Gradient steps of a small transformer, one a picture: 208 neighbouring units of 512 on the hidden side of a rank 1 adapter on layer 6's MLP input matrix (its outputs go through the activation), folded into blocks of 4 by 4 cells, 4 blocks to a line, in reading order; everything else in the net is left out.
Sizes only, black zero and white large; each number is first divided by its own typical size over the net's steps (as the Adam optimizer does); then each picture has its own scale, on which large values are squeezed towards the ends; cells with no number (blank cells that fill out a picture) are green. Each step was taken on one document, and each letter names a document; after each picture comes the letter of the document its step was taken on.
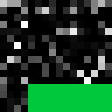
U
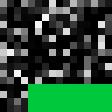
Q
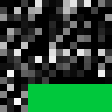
Q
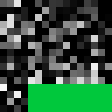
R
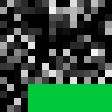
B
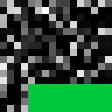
B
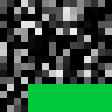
Q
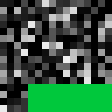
Q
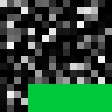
R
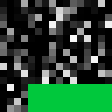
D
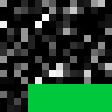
Q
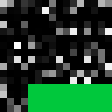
U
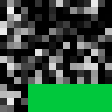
R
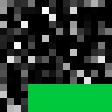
U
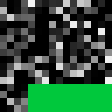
D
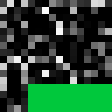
U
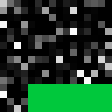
U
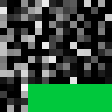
D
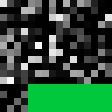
D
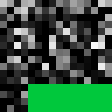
B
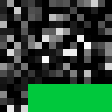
B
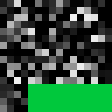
R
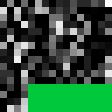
B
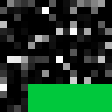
U
